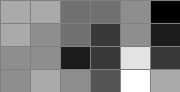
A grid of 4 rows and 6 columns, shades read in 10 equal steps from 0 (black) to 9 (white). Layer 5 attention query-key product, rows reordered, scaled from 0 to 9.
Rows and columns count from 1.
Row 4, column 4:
3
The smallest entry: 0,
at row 1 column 6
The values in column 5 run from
5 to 9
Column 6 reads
0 1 2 6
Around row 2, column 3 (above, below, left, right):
4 1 5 2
